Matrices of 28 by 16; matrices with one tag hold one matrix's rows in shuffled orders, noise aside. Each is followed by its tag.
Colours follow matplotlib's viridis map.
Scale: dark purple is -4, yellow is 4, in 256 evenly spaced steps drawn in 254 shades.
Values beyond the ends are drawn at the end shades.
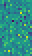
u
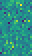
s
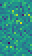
s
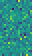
u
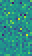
u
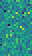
s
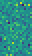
s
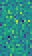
s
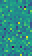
u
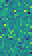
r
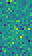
s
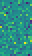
r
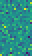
r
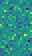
r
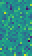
r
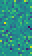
r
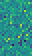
u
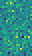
s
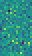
s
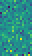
s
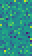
r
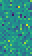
u
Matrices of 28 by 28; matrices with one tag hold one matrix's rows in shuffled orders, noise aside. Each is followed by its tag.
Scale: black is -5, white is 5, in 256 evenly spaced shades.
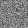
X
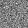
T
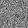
X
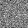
T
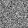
T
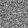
T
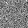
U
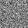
T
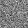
T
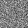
U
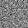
T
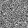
T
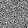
U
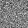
T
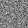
U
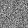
X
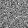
T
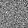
U
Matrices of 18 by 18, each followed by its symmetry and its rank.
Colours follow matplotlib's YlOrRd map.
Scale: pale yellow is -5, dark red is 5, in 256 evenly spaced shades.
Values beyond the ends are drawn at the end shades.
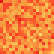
symmetric, full rank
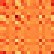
symmetric, rank two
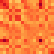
symmetric, rank three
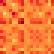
symmetric, rank three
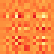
neither, rank two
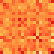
symmetric, rank three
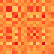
symmetric, rank two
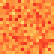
symmetric, full rank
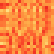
neither, rank three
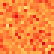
symmetric, full rank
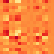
neither, rank two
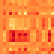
neither, rank two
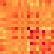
symmetric, rank two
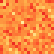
symmetric, full rank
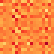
neither, rank three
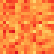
neither, rank three
